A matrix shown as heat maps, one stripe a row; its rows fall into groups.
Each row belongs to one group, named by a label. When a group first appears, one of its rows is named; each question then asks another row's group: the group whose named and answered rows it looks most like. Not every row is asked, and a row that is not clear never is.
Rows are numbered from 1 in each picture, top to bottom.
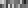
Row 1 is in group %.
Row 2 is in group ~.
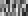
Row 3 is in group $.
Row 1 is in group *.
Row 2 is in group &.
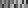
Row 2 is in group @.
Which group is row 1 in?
$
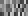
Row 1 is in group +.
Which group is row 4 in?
@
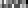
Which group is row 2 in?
@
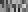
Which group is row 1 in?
~
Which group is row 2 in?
&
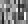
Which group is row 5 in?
+
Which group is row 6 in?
@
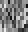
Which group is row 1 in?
@
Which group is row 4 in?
@
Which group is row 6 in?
&
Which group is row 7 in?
&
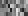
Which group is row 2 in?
@
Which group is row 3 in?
~
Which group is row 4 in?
%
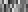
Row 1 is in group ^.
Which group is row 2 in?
$
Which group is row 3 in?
~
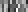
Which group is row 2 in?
^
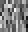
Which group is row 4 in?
~
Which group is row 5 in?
+
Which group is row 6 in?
%
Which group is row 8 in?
&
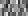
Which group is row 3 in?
~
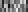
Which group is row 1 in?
@
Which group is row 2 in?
^
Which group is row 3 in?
$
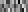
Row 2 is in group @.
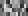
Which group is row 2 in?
~
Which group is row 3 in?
&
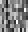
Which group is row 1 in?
%
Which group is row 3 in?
+
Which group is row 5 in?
%
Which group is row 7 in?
*
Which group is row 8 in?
^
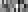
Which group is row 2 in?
%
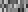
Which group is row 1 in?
^
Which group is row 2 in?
$
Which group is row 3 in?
+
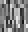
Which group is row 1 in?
*
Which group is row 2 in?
@
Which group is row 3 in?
$
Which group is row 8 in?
+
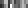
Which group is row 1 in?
@
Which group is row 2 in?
@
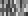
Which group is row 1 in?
^
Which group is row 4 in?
%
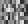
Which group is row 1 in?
~
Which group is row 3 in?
+
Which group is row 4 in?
%
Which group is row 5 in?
^
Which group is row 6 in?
%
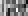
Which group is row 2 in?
+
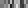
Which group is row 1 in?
$
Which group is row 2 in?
~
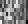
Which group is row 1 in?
$
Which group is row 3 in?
+
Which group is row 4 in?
%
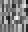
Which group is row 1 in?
&
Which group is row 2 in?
&
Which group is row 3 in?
%
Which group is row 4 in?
&
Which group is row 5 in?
^
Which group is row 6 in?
@
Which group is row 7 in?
$
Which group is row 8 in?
$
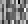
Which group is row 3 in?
+
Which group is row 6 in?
@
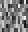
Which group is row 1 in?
+
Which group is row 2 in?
^
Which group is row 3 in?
@
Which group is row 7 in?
%
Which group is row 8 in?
@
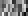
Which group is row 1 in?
&
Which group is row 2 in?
@
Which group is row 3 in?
&
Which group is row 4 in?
%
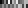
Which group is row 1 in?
~
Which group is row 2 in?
$
